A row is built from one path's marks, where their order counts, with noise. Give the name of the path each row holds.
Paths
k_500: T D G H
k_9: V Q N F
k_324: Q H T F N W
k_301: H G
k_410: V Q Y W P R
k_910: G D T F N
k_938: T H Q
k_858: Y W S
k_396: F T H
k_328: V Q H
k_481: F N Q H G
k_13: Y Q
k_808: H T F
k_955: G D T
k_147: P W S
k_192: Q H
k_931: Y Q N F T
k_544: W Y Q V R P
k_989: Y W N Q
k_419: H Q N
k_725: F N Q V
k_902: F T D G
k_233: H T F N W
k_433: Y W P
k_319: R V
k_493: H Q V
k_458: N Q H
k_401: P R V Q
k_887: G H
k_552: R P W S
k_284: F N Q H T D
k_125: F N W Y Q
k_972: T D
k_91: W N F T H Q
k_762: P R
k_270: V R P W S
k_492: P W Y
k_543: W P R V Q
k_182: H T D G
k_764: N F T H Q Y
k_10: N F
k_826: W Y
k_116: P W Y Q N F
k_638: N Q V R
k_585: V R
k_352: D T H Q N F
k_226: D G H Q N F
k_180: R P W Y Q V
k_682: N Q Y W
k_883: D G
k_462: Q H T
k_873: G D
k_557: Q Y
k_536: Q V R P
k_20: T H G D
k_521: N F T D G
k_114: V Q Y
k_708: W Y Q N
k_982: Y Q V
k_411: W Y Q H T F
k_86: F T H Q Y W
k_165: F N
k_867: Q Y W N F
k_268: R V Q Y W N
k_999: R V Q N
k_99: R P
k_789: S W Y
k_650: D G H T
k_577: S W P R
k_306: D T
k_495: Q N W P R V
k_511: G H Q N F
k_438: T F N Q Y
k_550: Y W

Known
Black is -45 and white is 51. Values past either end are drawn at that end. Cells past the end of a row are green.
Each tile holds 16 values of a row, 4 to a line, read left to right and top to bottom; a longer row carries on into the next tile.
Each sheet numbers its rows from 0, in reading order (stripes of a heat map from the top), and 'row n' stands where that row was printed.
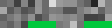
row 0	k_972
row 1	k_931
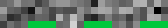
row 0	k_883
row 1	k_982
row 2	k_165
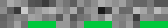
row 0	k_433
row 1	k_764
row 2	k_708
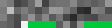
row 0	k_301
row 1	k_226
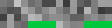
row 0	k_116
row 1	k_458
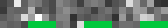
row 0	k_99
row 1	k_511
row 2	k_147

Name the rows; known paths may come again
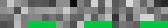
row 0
k_858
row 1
k_233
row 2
k_147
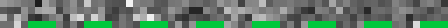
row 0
k_982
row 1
k_319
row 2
k_762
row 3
k_226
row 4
k_91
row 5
k_650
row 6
k_955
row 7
k_511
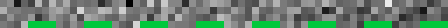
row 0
k_20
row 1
k_826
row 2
k_808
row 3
k_438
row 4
k_419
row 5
k_284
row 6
k_306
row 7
k_883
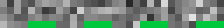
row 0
k_458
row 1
k_550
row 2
k_182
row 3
k_270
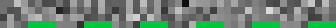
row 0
k_116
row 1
k_536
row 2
k_999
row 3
k_396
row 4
k_544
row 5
k_9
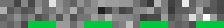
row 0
k_972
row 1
k_764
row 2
k_931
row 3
k_99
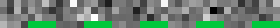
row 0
k_638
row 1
k_552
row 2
k_352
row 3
k_10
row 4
k_500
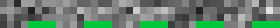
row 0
k_902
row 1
k_708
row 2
k_433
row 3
k_873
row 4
k_410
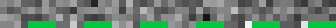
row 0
k_867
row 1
k_13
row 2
k_682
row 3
k_324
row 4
k_301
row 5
k_887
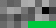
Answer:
k_165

